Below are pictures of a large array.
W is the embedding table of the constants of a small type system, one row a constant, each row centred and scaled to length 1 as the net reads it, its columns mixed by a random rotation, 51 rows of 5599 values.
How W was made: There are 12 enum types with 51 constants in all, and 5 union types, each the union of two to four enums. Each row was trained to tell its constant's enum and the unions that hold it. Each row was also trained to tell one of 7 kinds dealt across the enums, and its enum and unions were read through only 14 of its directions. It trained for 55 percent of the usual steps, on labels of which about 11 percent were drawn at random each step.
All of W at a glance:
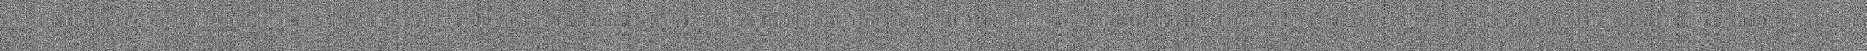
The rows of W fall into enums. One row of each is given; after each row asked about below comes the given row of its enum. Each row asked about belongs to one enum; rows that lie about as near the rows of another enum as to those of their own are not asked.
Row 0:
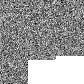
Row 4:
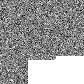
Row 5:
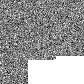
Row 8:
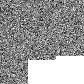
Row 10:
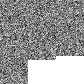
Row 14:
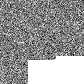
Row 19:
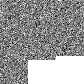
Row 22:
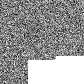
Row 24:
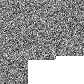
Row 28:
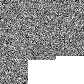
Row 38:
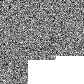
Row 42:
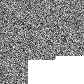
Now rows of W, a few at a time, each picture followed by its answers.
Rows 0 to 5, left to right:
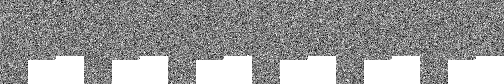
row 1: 38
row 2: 42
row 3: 19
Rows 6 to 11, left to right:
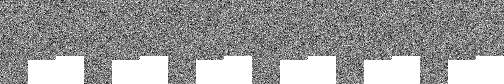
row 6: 0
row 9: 0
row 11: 8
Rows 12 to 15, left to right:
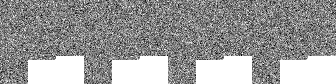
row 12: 4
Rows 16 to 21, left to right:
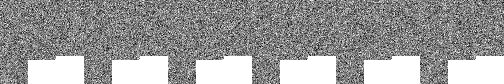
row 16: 4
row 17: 0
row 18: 14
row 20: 22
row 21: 0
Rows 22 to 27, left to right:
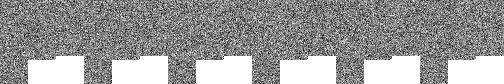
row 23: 4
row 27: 42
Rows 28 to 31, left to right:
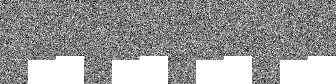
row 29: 8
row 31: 19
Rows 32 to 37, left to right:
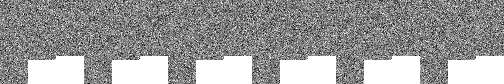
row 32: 14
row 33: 10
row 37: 14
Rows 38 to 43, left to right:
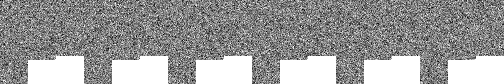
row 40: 4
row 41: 42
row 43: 14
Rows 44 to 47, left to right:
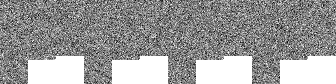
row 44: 5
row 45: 28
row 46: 38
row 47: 22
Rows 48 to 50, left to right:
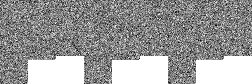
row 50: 42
